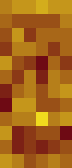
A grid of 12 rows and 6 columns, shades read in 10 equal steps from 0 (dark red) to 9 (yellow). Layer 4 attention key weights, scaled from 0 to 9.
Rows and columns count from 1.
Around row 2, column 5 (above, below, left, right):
6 4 3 5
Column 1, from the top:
5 4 3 2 6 4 1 0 4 6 4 6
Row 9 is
4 5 5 9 5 6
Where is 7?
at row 1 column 4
